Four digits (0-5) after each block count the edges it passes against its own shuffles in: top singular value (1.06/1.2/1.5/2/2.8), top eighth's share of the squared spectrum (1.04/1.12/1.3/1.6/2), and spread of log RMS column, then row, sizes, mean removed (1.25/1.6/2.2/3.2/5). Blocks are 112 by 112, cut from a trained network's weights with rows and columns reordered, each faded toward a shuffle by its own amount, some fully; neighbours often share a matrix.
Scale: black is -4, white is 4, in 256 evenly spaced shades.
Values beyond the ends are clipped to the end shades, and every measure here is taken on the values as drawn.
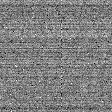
4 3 1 2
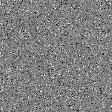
0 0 0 0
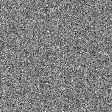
2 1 0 0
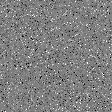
0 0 0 0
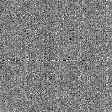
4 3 1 2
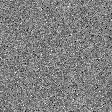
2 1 0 0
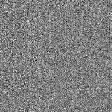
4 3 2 1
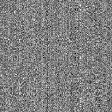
4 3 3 2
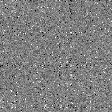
3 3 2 1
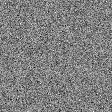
0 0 0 0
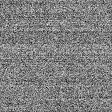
3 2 0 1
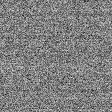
2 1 0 0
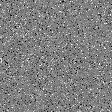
1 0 0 0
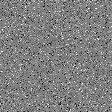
3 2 0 1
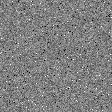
1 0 0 0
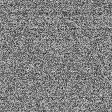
2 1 0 0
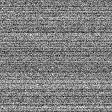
5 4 1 3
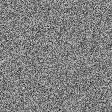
0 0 0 0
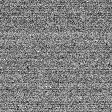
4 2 0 1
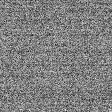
2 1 0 0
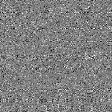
4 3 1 3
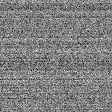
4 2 0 1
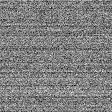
4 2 0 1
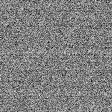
2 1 0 0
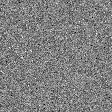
0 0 0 0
